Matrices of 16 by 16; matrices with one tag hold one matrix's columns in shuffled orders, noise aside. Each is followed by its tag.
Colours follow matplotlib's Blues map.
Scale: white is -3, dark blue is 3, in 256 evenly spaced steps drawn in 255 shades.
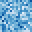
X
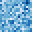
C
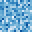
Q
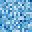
X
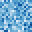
Q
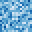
X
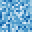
X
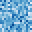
X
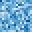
X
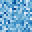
C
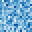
Q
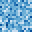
Q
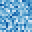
Q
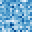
Q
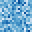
C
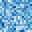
Q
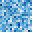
Q
